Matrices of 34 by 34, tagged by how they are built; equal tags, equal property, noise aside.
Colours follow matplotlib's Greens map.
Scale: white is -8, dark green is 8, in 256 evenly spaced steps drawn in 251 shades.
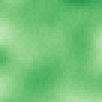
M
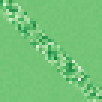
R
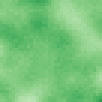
M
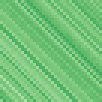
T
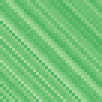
T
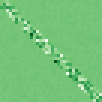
R
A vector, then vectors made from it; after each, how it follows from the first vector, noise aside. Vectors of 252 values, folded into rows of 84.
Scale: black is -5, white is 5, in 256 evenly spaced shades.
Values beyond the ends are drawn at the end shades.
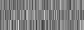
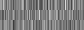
reversed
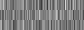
reversed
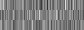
reversed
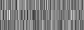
wrapped around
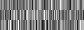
scaled up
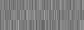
shrunk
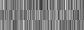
reversed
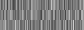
wrapped around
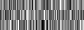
scaled up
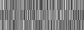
reversed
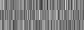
reversed
